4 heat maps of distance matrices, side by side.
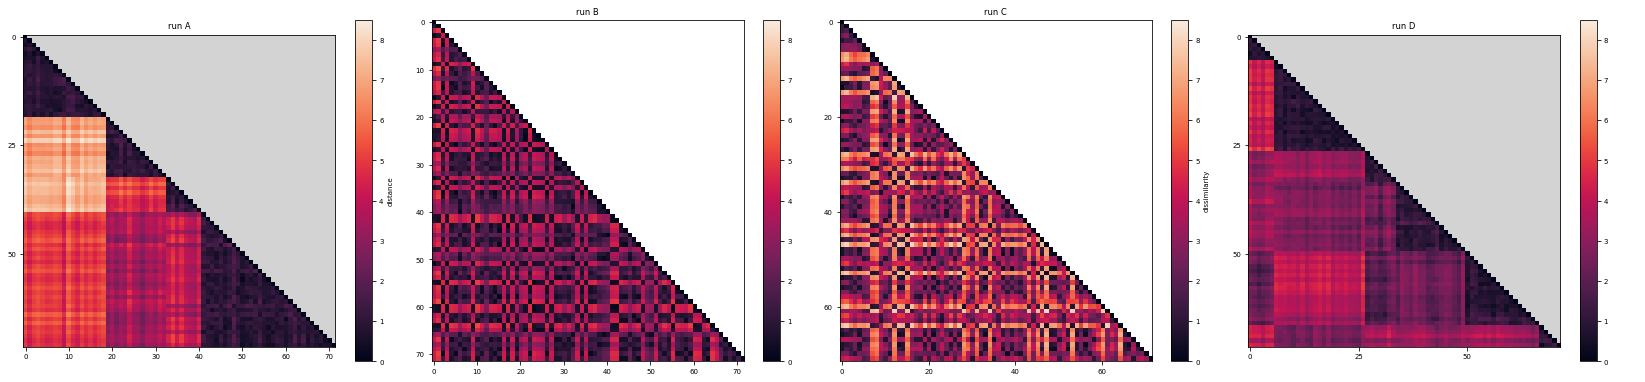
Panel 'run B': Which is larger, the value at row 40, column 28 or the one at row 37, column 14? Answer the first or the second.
the first
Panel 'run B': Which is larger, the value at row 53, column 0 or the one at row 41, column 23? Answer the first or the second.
the first
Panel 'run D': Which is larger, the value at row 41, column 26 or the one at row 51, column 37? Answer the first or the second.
the first
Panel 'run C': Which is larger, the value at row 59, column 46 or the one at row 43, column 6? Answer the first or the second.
the second
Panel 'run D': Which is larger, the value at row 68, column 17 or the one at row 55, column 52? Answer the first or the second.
the first
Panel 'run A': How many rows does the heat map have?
72
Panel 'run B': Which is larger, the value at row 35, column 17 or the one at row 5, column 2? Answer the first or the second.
the first
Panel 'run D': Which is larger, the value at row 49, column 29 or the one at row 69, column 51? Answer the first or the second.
the second
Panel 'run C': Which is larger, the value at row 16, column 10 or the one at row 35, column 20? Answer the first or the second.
the first
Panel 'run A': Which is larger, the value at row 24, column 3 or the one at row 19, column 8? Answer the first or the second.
the first
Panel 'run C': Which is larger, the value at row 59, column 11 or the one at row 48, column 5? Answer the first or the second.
the first
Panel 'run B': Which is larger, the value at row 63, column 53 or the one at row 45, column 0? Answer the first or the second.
the second
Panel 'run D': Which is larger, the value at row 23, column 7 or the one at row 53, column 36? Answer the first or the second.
the second
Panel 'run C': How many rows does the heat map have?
72
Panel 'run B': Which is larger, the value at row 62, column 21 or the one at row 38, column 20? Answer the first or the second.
the first
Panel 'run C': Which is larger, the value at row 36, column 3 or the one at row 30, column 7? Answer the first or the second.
the second
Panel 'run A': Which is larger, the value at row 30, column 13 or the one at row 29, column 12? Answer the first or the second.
the first
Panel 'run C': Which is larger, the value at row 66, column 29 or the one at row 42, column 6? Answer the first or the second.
the first
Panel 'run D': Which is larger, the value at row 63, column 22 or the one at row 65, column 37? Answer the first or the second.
the first
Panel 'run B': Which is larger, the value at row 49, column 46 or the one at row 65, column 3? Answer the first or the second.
the first
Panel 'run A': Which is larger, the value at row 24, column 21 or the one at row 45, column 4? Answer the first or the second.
the second
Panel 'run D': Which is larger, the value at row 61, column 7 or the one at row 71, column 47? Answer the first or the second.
the first
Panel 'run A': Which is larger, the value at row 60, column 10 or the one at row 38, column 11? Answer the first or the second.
the second
